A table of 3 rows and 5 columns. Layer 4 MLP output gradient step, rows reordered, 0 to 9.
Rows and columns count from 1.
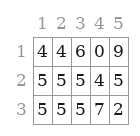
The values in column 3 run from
5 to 6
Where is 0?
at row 1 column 4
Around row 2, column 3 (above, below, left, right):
6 5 5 4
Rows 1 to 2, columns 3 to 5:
6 0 9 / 5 4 5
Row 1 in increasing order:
0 4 4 6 9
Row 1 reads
4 4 6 0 9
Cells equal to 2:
1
